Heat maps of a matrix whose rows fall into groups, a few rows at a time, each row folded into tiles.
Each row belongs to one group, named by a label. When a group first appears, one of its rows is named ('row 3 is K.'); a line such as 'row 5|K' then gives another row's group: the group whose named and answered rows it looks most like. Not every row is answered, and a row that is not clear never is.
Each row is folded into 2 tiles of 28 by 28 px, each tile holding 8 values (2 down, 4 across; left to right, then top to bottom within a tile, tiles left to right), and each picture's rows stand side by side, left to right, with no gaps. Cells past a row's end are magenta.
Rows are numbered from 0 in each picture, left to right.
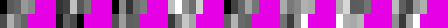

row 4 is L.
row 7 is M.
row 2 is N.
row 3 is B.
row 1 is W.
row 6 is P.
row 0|L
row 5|M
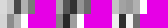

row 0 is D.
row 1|M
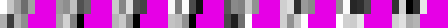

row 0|B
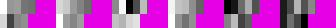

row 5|W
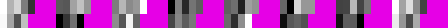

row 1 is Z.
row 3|N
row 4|M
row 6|W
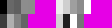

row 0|L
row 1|B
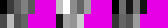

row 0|L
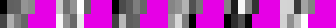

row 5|D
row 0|L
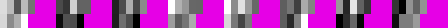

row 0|D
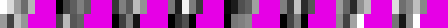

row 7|M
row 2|Z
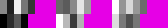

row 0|W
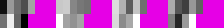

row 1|P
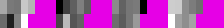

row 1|L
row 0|M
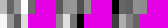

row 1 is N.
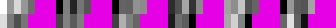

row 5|N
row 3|W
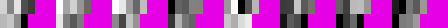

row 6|Z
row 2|B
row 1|P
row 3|L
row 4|D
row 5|W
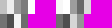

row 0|B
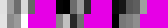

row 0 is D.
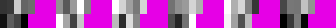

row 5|Z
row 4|P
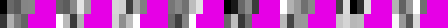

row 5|B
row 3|M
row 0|L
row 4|L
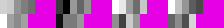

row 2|B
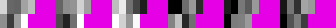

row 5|Z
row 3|L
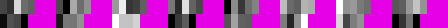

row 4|N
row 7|Z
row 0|W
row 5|M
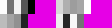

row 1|B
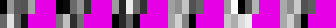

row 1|L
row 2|W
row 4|D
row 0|N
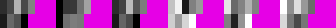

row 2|W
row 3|D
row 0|W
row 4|M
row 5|P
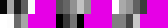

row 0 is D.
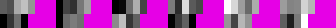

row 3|W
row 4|B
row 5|M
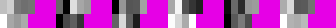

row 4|Z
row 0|P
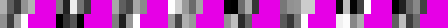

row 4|L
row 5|M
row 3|B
